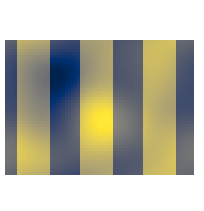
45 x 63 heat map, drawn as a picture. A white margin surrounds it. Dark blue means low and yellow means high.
Stripes: upright, repeating 3 times. Lone odd cells: none. Average level on the scale: 50%. Ninth with the highest average: centre.
